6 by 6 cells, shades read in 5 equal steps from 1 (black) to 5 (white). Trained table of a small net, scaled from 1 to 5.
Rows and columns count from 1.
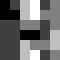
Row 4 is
2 2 1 1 2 4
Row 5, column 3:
4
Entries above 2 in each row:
3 4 3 1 4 3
